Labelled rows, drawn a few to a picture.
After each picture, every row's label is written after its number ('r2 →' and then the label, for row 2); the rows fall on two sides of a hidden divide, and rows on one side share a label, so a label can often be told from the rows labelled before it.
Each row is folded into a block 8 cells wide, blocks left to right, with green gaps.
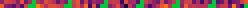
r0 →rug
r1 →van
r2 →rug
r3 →rug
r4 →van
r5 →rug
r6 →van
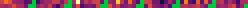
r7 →rug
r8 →rug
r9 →rug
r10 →rug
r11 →rug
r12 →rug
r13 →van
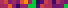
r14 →rug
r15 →rug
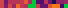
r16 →van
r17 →van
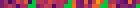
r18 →rug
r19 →rug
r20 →van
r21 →rug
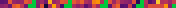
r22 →van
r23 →van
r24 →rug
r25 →rug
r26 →van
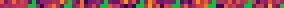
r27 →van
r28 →van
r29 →rug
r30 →rug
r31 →rug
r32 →van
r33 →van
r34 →van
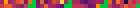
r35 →rug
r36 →rug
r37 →rug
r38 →van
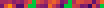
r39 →rug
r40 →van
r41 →rug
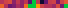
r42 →rug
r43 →van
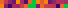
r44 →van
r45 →rug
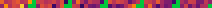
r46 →van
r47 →rug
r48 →rug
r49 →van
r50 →rug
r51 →rug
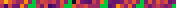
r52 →rug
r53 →rug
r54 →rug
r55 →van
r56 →rug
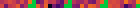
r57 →van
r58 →rug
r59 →van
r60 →rug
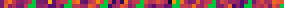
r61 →rug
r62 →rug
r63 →van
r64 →van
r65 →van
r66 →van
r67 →rug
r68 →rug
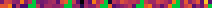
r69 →rug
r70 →van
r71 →van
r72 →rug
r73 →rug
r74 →rug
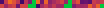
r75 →rug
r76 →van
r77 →van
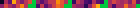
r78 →van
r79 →van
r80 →rug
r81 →van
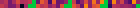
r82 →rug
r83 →rug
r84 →van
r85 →rug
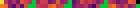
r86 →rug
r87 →van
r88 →rug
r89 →rug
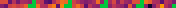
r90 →van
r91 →van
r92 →rug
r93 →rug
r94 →van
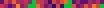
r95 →van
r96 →rug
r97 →van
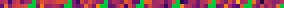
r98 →van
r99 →rug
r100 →van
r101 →rug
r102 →rug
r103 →rug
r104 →rug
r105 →van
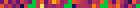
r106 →rug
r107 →rug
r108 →van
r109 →rug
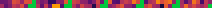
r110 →van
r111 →van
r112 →rug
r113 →van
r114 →rug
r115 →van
